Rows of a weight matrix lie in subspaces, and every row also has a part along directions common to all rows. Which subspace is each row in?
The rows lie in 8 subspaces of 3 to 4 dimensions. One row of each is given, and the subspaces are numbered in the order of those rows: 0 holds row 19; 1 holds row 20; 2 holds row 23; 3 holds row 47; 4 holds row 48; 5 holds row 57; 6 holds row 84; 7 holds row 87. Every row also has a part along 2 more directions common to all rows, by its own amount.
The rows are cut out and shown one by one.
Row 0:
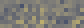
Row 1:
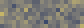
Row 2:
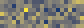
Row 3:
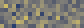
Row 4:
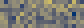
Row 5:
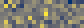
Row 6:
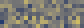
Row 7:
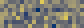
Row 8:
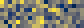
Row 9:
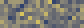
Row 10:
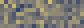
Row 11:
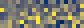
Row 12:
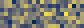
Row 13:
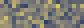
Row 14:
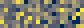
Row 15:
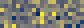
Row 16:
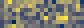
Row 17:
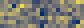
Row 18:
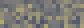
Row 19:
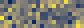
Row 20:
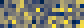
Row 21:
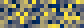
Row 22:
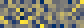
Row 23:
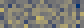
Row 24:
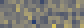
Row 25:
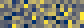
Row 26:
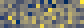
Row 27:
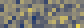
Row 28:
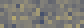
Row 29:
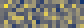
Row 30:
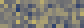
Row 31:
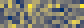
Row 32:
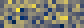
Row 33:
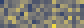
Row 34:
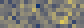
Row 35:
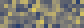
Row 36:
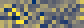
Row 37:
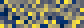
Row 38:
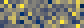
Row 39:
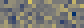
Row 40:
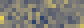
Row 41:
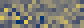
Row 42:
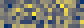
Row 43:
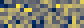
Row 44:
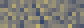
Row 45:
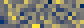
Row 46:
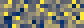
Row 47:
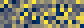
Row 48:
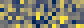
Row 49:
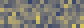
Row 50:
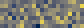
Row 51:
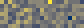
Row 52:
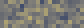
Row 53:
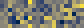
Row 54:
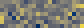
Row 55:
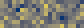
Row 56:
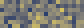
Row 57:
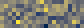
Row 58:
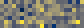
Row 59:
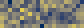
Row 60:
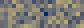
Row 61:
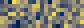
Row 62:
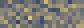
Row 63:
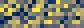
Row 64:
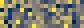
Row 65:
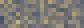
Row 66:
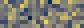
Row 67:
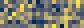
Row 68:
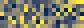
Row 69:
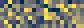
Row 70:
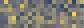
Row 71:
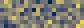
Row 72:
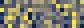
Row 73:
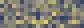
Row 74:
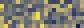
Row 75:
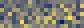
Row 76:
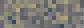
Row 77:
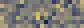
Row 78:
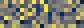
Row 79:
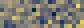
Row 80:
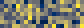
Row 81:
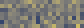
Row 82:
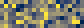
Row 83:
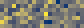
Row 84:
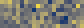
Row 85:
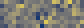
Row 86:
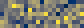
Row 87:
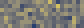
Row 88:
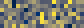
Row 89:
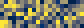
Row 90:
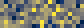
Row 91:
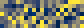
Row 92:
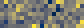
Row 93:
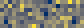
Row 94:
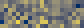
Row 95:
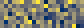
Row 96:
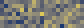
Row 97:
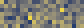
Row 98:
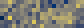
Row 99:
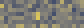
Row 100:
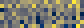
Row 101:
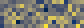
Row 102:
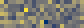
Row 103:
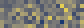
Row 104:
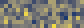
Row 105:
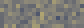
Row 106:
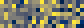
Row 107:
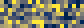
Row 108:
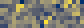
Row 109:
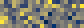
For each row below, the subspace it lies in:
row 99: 4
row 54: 6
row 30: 1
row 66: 1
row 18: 2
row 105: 6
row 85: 4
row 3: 6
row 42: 2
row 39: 2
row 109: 3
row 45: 6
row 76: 0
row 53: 2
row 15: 6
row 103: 2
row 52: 1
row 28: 6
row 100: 2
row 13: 3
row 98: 0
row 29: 7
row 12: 3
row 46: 3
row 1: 5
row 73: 4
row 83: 3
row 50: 6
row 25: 3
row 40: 0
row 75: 2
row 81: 2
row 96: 5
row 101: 5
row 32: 0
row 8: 7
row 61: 4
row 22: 0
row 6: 2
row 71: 6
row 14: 1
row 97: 7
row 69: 7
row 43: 7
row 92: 6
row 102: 5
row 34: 6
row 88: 6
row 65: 4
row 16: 0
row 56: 7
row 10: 4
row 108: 4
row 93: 7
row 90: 6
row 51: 4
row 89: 5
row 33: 1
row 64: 7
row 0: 5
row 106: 1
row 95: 7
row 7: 1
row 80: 1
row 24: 1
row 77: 4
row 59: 0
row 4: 2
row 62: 7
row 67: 3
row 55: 0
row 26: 0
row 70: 2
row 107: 3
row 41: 5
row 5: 7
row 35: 4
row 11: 2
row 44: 6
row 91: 5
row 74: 4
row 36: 5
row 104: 1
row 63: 3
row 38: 2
